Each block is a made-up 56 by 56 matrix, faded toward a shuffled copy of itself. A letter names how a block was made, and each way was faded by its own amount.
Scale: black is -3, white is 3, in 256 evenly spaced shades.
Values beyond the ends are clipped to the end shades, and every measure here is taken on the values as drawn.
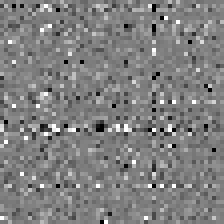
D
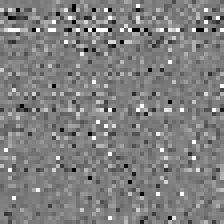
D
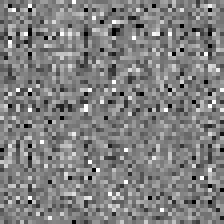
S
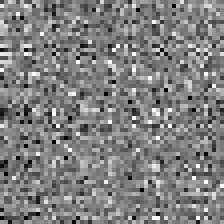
S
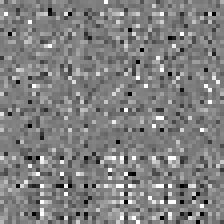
D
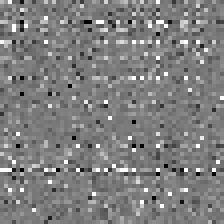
D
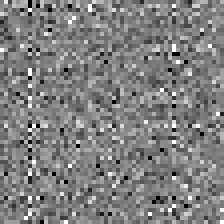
S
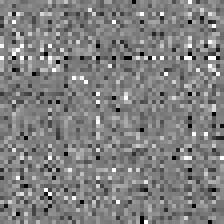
D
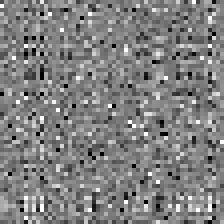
S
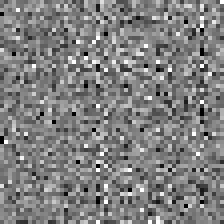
S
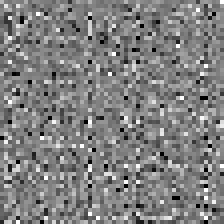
S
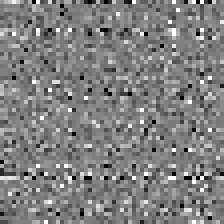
D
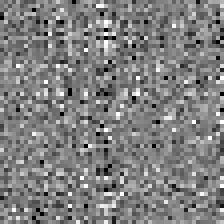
S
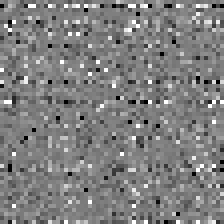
D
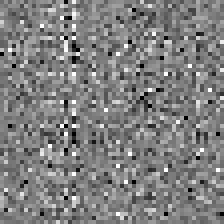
S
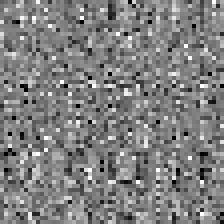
S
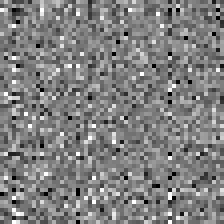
S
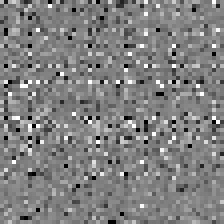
D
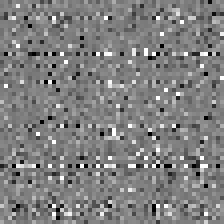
D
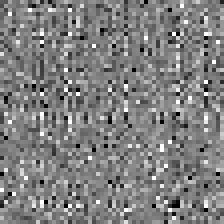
S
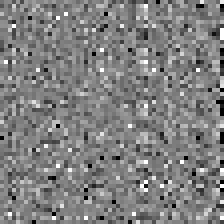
S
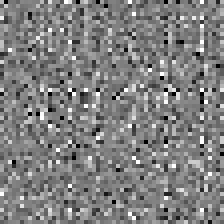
S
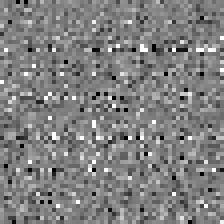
D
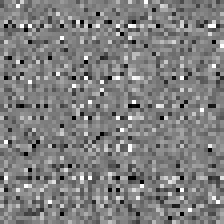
D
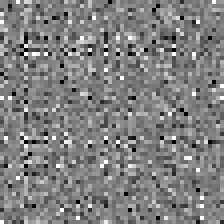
S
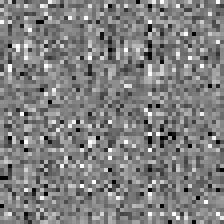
S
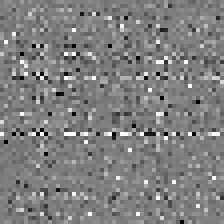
D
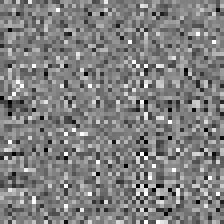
S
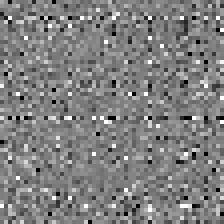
D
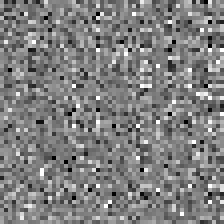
S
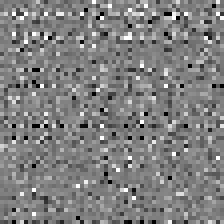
D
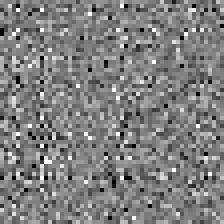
S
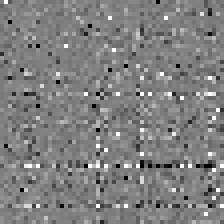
D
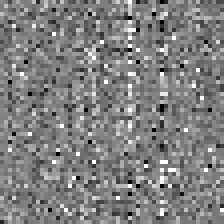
S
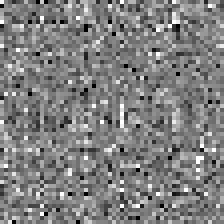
S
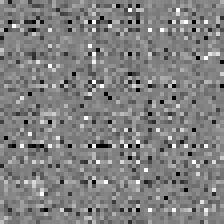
D
